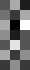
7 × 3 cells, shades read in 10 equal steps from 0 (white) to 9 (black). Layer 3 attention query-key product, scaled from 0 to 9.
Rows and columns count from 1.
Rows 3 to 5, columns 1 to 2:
3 9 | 4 8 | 6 1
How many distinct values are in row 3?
3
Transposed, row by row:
6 5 3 4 6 3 7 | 3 7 9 8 1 7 4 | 8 3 0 6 6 4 7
